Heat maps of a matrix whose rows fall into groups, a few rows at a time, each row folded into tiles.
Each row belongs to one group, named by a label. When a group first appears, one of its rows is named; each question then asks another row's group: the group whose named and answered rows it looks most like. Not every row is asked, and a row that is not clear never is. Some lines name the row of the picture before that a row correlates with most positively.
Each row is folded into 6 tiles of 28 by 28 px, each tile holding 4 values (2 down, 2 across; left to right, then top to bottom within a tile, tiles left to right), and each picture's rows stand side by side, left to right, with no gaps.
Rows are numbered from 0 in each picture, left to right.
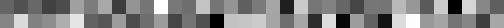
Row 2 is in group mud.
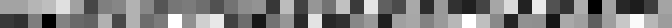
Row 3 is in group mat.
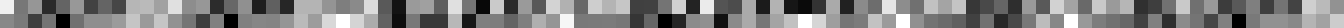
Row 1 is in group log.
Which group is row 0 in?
log
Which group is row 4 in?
mat
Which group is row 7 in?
log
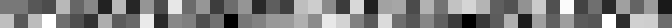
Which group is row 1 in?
log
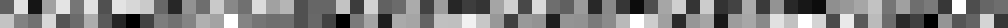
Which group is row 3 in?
mat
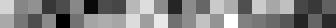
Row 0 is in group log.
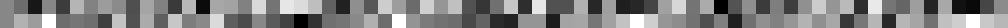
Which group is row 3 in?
mat
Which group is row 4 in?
log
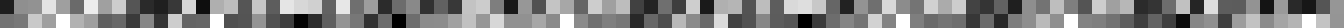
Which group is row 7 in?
mat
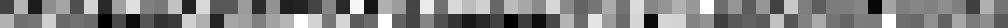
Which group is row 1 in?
mat
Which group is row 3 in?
mud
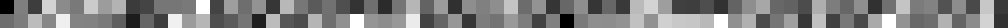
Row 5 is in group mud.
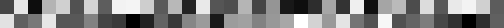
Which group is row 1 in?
mat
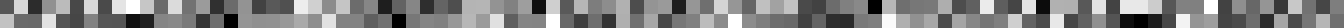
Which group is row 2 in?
log
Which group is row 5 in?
mud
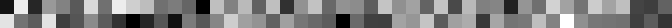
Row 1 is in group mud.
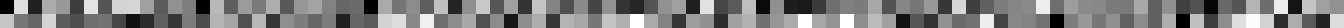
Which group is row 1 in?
mud
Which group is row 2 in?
mud
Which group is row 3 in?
mat
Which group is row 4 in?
mat
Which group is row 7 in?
mud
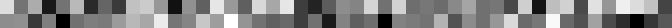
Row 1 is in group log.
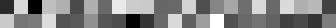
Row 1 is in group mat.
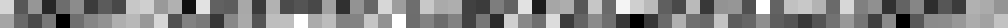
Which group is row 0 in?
log
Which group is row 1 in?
mat
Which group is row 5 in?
log
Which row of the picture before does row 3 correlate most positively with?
0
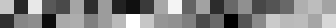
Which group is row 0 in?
mat
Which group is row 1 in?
log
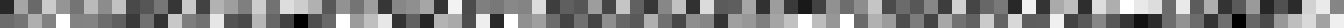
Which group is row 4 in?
mat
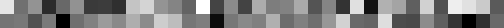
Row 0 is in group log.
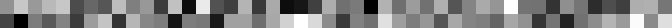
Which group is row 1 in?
mat
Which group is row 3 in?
log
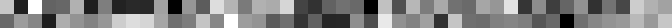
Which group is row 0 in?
mat
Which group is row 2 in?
mud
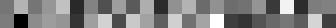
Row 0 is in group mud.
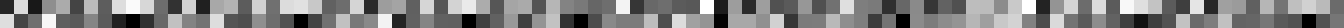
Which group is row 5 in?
log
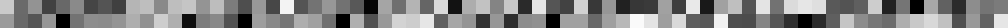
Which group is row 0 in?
log
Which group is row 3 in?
mat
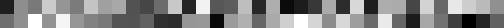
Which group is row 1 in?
mat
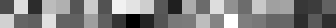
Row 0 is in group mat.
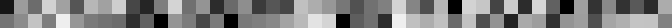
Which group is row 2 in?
mud
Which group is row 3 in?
mat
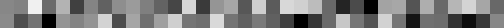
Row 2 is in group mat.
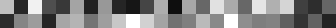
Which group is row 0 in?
mat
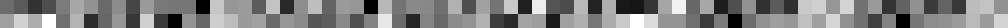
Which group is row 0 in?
mud
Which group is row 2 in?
mud
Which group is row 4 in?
log
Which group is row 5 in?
log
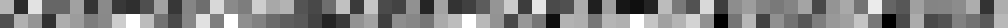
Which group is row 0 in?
mat
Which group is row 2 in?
mat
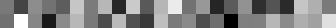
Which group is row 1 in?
log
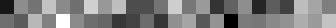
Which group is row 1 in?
log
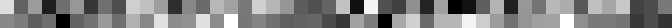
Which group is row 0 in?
log
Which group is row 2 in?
mat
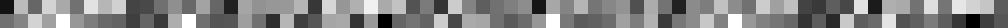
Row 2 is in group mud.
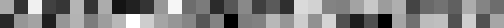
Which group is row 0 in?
mat
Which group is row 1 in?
log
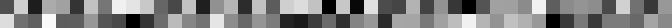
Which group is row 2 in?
mat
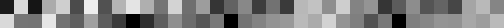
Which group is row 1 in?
log
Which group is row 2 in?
log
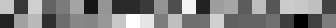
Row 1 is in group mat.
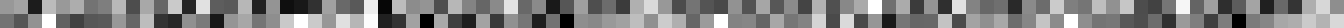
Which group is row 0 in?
mud
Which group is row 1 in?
mat
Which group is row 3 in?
log
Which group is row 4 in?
mud
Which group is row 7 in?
log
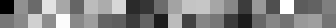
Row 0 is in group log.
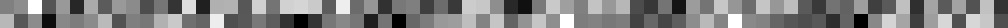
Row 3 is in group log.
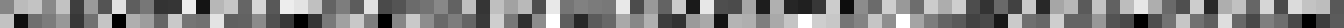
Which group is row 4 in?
mat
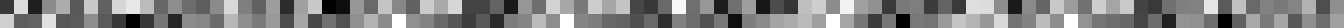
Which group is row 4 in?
log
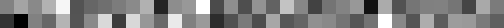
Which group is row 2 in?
mud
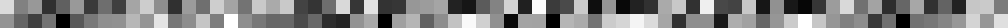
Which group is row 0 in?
log
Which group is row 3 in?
mat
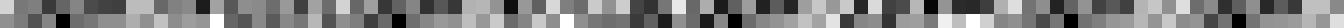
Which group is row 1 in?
mud
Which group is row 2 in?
log
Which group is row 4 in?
log
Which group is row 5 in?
mat
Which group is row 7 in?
log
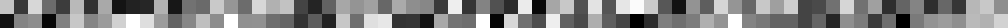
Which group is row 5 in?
log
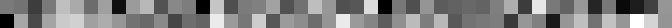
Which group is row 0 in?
mud
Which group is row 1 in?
mud
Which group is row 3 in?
mat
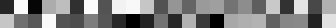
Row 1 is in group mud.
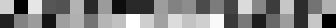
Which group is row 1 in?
mud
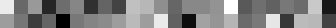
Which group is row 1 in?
mud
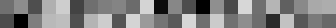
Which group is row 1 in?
mud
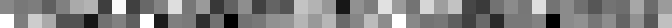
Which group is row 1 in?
log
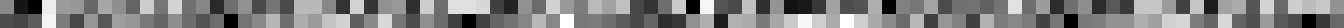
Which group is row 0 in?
mud
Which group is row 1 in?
log
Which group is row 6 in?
log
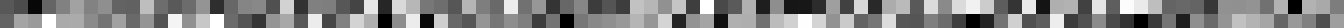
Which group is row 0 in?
mud
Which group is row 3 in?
log
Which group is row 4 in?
mat
